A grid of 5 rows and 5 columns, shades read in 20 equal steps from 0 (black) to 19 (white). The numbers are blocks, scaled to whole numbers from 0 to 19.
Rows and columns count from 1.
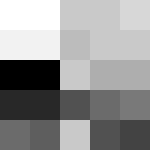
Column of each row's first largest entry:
1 1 3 5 3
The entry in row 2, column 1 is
18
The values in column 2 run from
0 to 19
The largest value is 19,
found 2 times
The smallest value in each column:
0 0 6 6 5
